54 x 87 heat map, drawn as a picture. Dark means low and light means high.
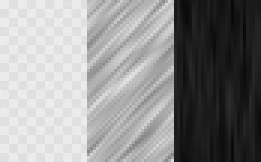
The table splits into one row of 3 panels. Panel 1,1: very high, checkered, faint in contrast. Panel 1,2: high, slanting up to the right. Panel 1,3: very low, streaked downward, faint in contrast.
